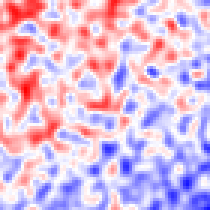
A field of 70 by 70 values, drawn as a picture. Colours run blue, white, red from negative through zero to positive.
Mirror symmetry: none. Grain: blotchy. Odd rows or columns: none. Ninth with the lowest average: bottom right. Slope: up to the top left.
